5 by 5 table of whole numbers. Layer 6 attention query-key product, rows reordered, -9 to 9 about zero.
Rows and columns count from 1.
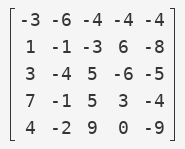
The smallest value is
-9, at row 5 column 5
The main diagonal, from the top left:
-3 -1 5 3 -9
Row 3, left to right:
3 -4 5 -6 -5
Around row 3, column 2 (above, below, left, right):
-1 -1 3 5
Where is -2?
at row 5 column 2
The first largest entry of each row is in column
1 4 3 1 3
